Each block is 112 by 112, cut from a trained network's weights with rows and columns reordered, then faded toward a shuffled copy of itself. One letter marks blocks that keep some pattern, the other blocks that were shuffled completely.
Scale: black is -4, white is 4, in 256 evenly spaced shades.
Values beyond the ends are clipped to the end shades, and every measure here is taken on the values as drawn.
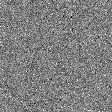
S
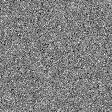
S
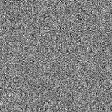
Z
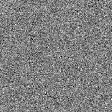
Z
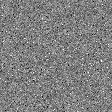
S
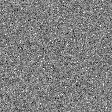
S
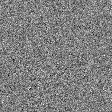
S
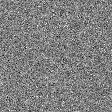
S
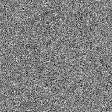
Z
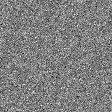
S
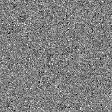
Z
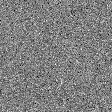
S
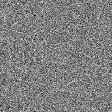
Z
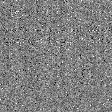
Z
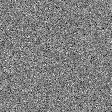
S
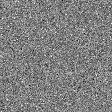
S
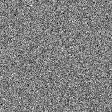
Z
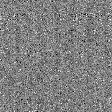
Z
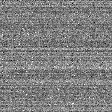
Z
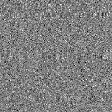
Z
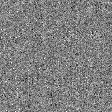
Z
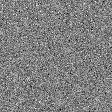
S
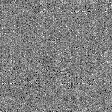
Z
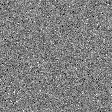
S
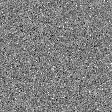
S
